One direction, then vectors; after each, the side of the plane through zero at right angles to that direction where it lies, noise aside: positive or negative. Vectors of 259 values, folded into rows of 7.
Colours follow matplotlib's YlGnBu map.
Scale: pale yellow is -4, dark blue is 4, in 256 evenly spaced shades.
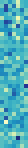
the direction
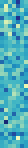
negative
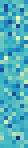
positive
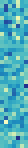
positive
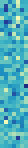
positive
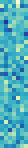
positive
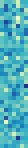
positive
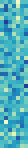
positive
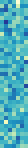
positive
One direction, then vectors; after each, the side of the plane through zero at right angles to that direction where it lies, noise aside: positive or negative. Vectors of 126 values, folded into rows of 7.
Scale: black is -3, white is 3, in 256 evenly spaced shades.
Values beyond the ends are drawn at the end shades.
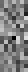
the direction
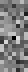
positive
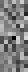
positive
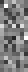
positive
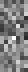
negative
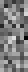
negative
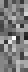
negative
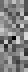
positive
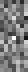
negative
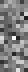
negative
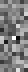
negative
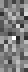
negative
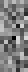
positive
